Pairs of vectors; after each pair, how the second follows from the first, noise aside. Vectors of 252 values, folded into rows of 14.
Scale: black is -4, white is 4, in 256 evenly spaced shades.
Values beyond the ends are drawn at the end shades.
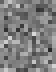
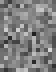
negated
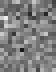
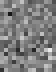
wrapped around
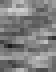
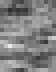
negated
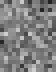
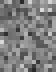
negated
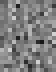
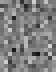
wrapped around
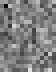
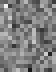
negated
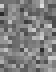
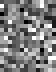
scaled up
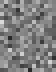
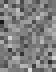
negated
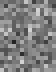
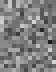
wrapped around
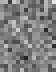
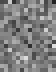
negated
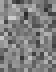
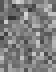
negated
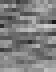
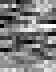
scaled up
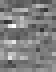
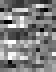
scaled up
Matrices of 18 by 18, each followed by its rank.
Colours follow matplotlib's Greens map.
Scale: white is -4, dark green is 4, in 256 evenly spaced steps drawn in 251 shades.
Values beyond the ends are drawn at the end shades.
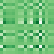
one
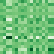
two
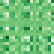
two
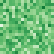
full rank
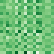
two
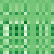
one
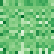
three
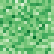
full rank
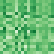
three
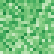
full rank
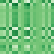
one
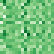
three
